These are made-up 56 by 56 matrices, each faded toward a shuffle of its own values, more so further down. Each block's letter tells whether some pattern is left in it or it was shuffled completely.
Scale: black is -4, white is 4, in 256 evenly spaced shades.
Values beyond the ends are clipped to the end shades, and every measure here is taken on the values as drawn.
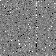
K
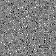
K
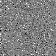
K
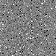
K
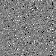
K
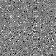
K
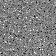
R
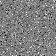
R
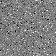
R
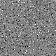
R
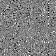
K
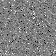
R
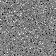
R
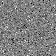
R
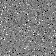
R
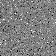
R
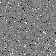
R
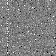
K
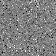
K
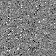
K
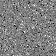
R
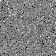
K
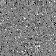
K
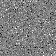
R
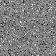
K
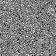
K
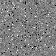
K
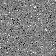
R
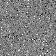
R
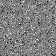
K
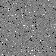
R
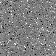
R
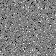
R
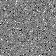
R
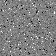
R
